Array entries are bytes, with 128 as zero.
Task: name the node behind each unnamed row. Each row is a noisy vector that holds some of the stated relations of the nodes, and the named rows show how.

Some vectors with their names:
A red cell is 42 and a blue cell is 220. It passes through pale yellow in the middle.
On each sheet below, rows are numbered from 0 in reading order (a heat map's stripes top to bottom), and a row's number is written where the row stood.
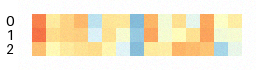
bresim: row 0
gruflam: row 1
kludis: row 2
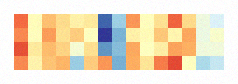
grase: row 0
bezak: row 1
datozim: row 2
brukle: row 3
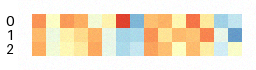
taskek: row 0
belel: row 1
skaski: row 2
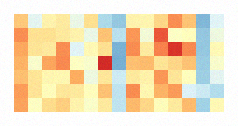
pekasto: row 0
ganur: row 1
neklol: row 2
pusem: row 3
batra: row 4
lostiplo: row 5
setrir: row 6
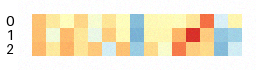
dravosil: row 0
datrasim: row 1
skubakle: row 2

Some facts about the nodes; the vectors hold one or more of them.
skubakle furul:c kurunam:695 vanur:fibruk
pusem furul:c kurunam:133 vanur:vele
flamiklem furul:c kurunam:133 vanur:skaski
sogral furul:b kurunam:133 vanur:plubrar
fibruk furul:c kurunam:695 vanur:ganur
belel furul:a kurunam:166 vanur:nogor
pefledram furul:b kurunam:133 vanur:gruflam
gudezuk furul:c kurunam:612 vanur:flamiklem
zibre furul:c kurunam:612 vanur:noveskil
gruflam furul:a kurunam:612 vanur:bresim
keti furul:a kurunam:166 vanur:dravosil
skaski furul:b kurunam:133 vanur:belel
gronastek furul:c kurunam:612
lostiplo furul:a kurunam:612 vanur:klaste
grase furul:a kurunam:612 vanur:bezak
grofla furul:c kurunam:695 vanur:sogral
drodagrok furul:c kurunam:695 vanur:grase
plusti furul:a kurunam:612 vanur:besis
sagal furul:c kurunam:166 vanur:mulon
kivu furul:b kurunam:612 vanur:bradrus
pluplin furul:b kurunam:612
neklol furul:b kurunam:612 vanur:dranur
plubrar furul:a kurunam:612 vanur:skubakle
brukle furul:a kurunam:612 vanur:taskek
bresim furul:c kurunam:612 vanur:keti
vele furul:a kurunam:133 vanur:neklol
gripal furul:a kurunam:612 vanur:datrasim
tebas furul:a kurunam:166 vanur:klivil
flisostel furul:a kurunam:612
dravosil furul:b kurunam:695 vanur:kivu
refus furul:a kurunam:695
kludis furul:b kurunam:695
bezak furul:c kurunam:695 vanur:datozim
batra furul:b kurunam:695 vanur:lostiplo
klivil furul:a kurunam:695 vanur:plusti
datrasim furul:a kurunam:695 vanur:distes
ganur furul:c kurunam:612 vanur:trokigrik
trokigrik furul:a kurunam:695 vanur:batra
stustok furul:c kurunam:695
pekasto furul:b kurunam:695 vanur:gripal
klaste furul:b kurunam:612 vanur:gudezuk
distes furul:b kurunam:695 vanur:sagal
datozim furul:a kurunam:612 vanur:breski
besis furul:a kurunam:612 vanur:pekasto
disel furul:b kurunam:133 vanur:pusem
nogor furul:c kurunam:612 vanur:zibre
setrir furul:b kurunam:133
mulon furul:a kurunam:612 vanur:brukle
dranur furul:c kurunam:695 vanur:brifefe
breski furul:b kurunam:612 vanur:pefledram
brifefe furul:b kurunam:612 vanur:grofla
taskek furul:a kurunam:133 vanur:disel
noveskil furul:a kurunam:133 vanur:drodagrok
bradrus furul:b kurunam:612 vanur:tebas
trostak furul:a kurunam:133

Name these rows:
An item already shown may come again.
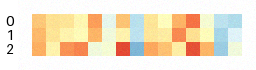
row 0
trokigrik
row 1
batra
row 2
vele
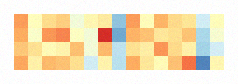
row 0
gronastek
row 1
pusem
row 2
batra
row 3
sogral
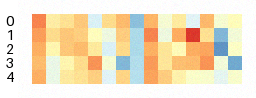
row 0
bresim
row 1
plubrar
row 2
sogral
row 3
belel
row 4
flamiklem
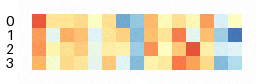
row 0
breski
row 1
sagal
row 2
flisostel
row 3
distes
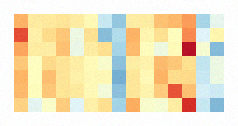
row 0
kludis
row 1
breski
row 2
keti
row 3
stustok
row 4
stustok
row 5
refus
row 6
tebas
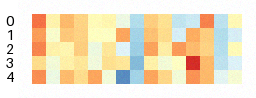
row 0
pefledram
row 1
trostak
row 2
pluplin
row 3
klivil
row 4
noveskil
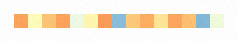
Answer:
disel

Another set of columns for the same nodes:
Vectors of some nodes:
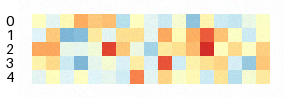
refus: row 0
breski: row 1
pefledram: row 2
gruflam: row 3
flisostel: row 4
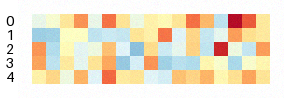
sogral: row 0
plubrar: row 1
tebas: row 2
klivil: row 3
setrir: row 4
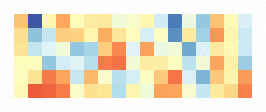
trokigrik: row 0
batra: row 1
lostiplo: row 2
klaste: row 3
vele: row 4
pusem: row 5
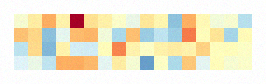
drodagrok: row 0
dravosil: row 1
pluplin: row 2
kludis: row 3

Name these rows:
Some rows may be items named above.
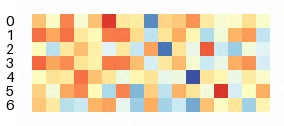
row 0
noveskil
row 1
flamiklem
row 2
distes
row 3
flamiklem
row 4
stustok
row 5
sagal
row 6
dravosil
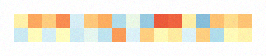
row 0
disel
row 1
flisostel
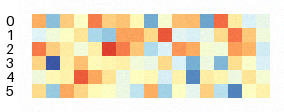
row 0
belel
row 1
ganur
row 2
skaski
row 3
trokigrik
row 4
stustok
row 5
datrasim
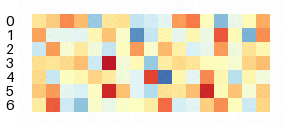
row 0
taskek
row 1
keti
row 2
gronastek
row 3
trostak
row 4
pekasto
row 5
pefledram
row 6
bresim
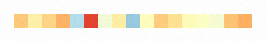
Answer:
trostak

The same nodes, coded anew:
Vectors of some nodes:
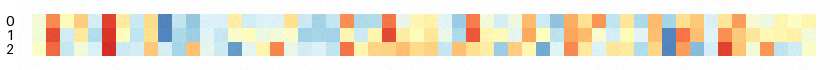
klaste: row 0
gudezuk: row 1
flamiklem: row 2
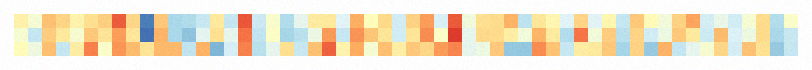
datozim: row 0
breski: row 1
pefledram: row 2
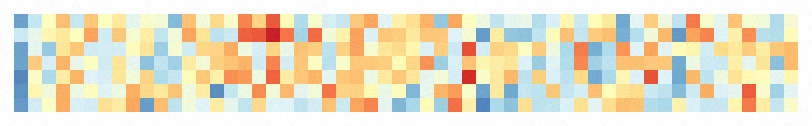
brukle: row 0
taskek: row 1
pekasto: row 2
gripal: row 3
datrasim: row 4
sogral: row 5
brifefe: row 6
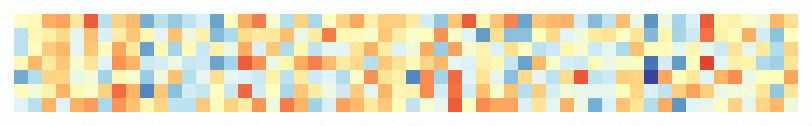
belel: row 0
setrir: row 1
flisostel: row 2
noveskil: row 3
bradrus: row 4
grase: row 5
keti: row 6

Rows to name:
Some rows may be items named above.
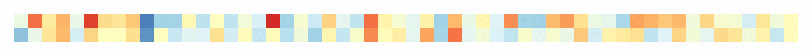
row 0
lostiplo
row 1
pluplin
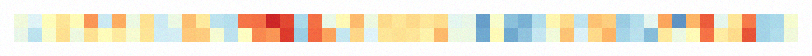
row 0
taskek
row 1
disel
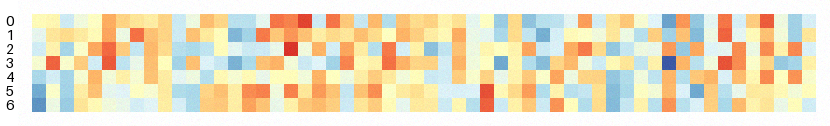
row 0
pusem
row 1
trostak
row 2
batra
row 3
skaski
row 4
kludis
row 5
datrasim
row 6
distes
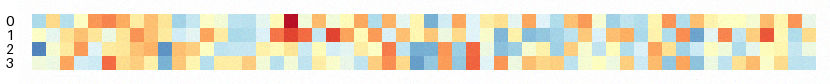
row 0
trokigrik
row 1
vele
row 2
plubrar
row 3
bresim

